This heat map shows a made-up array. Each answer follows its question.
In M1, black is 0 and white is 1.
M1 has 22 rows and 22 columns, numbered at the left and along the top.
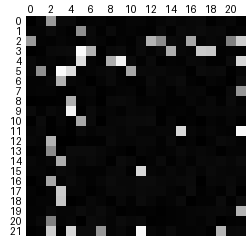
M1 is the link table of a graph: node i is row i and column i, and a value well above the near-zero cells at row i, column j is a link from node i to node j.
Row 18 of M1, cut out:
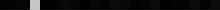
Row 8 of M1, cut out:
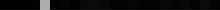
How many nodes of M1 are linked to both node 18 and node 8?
0
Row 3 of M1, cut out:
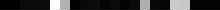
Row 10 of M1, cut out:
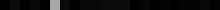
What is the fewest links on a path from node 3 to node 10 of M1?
2
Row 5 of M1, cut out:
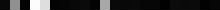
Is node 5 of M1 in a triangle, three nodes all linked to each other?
no
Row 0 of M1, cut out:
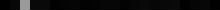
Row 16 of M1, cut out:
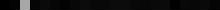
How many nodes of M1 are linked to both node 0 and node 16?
1
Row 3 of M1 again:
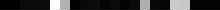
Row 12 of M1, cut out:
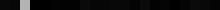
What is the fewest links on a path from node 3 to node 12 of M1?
5
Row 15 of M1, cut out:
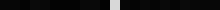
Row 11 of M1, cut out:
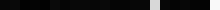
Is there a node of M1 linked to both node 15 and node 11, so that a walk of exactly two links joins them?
no
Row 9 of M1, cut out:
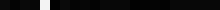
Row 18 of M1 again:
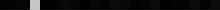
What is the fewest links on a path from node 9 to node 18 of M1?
4
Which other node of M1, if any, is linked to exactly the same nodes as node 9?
node 8
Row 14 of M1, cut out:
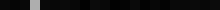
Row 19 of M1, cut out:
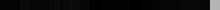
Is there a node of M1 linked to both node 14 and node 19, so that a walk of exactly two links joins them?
no
